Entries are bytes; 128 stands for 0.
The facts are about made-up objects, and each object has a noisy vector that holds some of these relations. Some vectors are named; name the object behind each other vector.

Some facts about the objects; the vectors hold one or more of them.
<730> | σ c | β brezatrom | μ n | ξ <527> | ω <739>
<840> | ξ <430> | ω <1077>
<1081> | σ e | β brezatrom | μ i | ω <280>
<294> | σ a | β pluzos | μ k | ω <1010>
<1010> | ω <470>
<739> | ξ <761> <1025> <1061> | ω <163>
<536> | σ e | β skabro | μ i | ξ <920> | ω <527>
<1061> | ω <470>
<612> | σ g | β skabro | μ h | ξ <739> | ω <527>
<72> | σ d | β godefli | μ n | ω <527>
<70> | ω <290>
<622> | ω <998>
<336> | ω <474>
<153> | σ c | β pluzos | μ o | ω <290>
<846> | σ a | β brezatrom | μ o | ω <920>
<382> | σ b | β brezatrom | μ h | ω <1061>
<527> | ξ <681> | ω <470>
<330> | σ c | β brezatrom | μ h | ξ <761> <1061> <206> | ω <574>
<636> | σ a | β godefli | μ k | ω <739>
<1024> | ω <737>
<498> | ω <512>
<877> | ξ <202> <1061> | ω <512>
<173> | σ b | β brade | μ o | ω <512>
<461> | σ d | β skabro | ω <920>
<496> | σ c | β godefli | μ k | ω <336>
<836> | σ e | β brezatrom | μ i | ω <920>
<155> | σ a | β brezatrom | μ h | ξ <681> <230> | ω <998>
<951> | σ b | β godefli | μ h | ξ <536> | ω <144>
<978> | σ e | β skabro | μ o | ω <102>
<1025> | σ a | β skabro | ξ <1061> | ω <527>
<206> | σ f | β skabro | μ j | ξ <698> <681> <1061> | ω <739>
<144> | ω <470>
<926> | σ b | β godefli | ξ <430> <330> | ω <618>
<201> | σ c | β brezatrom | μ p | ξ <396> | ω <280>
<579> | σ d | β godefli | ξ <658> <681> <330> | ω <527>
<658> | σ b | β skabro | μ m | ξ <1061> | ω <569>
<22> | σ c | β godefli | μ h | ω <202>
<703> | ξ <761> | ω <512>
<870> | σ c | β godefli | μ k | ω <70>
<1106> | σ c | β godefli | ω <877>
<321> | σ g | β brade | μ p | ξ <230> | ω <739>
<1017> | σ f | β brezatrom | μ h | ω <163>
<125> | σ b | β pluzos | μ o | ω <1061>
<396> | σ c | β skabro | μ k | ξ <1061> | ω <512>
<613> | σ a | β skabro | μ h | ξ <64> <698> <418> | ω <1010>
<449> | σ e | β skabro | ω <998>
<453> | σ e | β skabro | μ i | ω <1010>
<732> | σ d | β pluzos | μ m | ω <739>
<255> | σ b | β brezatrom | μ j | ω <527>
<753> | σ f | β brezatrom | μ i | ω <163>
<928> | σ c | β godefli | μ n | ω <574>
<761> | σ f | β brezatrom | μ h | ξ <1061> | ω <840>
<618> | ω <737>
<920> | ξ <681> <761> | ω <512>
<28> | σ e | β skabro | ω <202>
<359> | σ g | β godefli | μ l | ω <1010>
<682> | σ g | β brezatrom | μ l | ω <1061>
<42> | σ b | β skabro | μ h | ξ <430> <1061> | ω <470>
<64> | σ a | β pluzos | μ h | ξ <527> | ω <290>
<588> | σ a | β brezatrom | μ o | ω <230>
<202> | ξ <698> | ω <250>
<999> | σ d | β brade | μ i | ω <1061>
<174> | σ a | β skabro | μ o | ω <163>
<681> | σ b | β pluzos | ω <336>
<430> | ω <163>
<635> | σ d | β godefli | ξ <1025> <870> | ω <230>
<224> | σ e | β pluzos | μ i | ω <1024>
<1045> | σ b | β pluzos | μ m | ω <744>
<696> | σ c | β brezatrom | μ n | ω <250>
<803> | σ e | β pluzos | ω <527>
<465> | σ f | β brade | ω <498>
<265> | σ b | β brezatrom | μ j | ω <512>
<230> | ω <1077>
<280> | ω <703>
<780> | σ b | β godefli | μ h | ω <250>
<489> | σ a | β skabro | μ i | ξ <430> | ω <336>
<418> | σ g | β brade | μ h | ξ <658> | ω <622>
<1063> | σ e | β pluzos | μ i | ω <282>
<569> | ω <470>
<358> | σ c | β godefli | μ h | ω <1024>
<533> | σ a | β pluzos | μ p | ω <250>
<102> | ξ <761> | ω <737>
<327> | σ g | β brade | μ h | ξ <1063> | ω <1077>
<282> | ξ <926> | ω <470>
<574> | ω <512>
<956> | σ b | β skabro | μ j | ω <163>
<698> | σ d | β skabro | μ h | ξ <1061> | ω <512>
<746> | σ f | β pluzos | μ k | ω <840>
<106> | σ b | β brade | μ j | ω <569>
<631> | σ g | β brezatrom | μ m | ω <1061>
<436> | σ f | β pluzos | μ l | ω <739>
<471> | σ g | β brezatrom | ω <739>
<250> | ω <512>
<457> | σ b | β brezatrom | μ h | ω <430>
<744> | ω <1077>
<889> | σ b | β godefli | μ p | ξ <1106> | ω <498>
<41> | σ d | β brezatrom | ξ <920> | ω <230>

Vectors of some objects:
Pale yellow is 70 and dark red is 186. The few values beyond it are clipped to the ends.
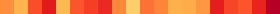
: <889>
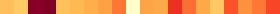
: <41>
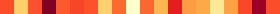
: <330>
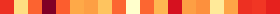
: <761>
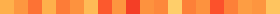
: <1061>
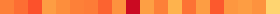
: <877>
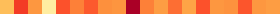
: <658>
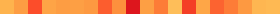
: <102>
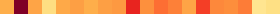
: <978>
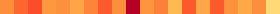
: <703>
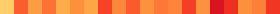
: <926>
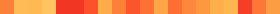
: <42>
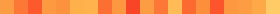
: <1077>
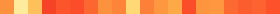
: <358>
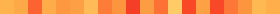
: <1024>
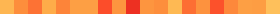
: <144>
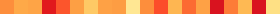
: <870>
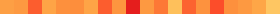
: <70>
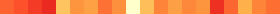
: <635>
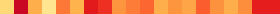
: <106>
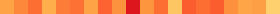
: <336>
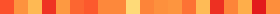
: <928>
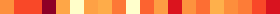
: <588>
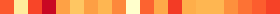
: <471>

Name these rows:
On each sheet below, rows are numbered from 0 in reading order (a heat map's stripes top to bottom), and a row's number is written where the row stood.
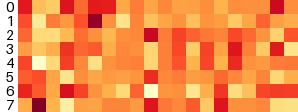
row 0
<22>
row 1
<698>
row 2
<294>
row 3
<496>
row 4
<636>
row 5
<174>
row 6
<327>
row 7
<453>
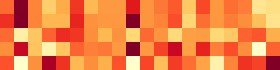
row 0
<449>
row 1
<28>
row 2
<418>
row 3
<224>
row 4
<155>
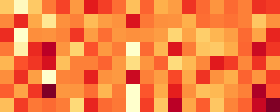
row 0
<951>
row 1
<1025>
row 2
<321>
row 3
<730>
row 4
<1106>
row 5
<956>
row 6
<696>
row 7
<255>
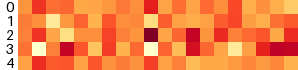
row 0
<840>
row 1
<359>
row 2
<1045>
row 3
<457>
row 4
<465>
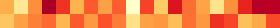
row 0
<382>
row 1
<579>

